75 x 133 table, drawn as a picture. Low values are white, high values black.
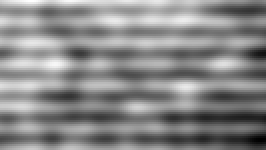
No lone cell stands out from its neighbours. Stripes running across repeat 7 times from top to bottom. The field climbs toward the bottom right. The histogram is bell-shaped. The bottom right is the ninth with the highest average.
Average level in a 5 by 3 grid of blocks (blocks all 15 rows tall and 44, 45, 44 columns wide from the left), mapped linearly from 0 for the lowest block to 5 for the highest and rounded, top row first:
102 / 223 / 122 / 334 / 235
